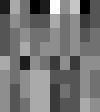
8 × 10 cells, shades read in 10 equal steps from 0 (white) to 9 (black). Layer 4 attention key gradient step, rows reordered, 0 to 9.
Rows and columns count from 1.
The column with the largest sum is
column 9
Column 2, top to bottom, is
3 4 5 5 5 5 6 6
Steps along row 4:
down down up down same up down up same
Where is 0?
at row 1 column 6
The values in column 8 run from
2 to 7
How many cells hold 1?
0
